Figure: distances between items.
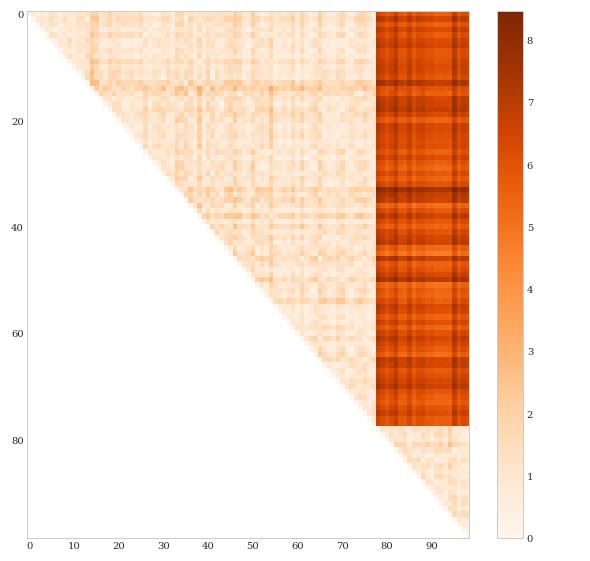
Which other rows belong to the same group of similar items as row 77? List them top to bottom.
0, 1, 2, 3, 4, 5, 6, 7, 8, 9, 10, 11, 12, 13, 14, 15, 16, 17, 18, 19, 20, 21, 22, 23, 24, 25, 26, 27, 28, 29, 30, 31, 32, 33, 34, 35, 36, 37, 38, 39, 40, 41, 42, 43, 44, 45, 46, 47, 48, 49, 50, 51, 52, 53, 54, 55, 56, 57, 58, 59, 60, 61, 62, 63, 64, 65, 66, 67, 68, 69, 70, 71, 72, 73, 74, 75, 76
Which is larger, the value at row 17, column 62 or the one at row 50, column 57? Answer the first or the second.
the second
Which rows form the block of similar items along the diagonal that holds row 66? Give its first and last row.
0 to 77
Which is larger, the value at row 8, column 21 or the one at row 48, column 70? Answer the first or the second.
the second
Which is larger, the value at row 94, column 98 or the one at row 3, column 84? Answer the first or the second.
the second
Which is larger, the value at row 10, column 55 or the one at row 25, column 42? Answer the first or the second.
the second
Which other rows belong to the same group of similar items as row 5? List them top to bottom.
0, 1, 2, 3, 4, 6, 7, 8, 9, 10, 11, 12, 13, 14, 15, 16, 17, 18, 19, 20, 21, 22, 23, 24, 25, 26, 27, 28, 29, 30, 31, 32, 33, 34, 35, 36, 37, 38, 39, 40, 41, 42, 43, 44, 45, 46, 47, 48, 49, 50, 51, 52, 53, 54, 55, 56, 57, 58, 59, 60, 61, 62, 63, 64, 65, 66, 67, 68, 69, 70, 71, 72, 73, 74, 75, 76, 77
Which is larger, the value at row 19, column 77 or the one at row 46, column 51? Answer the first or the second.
the second
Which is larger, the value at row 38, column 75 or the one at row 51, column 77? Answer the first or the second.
the first
